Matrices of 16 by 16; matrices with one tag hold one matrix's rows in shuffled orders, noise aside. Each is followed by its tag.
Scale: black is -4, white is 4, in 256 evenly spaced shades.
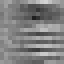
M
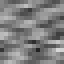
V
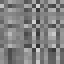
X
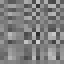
X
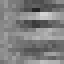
M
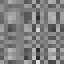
X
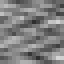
V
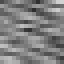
V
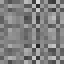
X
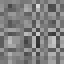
X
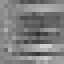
M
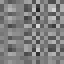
X
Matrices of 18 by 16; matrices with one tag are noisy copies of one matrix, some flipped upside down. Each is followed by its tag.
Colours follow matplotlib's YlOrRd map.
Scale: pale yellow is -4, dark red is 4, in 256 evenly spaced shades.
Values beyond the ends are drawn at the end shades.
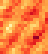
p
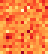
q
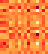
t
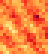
p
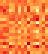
t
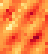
p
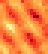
p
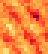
p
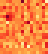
q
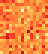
q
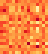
t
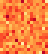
q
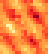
p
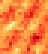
p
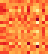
t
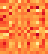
t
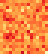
q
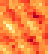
p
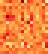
q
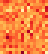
q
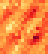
p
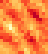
p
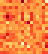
q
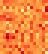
q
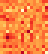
q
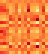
t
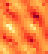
p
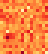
q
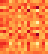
t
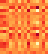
t
